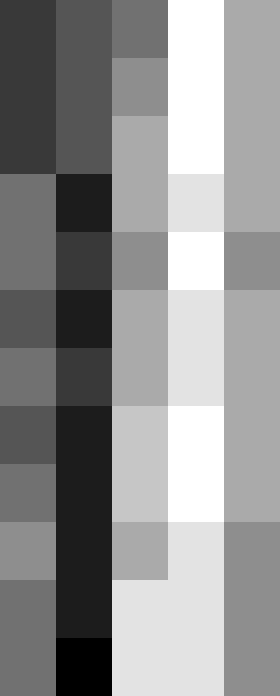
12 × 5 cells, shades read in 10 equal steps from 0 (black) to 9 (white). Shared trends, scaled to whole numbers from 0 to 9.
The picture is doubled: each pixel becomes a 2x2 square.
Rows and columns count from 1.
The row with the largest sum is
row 9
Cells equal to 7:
2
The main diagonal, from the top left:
2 3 6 8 5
